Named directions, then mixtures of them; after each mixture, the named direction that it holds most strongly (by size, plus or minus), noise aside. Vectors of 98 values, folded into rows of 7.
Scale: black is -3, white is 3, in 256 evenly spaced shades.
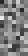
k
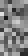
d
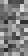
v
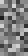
k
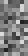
v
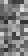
v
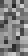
k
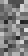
v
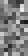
v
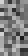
d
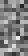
v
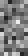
d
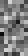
v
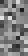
k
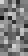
k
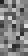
k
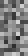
v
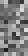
v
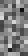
k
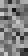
d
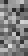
v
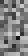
k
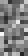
v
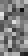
d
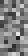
k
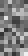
d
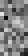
d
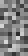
k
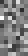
k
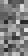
v
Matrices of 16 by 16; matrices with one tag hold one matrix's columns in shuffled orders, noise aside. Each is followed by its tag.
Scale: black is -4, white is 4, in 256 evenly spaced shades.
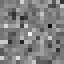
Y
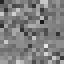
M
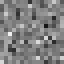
Y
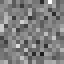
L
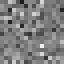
M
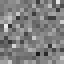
L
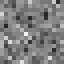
Y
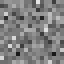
L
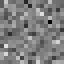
M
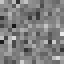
Y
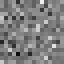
L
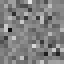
L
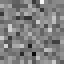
L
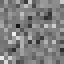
Y
